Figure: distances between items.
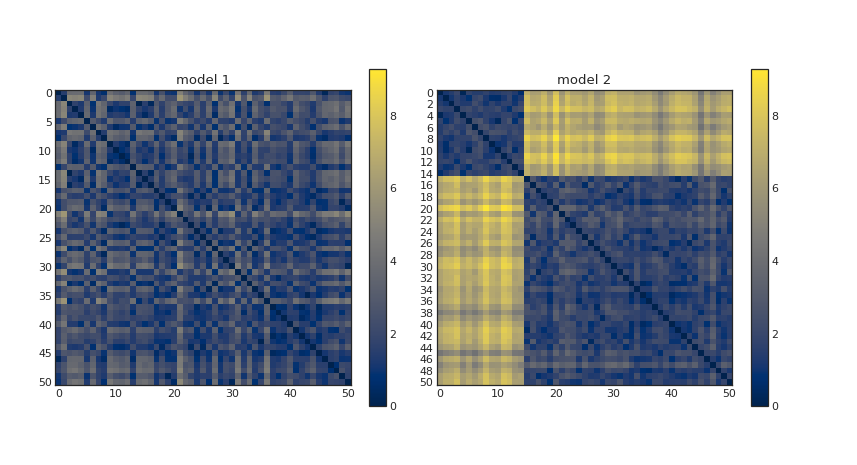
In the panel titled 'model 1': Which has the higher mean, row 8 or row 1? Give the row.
1
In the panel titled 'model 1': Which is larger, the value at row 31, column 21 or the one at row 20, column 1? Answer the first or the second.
the second
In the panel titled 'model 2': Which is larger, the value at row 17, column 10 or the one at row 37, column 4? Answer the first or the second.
the first
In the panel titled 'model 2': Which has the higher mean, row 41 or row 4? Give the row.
4
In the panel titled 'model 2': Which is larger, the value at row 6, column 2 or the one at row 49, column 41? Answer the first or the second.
the first
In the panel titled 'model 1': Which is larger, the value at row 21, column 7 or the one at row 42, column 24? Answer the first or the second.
the first
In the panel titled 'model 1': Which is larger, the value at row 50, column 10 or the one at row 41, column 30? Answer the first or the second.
the first
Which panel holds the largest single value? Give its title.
model 2
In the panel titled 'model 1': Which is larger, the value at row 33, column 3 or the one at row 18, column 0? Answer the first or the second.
the second
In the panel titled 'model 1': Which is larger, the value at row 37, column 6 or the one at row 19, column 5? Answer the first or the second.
the first
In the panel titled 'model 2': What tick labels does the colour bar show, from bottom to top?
0, 2, 4, 6, 8
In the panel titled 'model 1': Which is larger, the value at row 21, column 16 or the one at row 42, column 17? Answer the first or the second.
the first
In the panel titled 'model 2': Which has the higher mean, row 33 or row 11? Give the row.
11
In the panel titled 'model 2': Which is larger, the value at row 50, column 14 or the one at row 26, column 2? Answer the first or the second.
the second
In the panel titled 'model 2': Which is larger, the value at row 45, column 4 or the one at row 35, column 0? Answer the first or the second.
the second
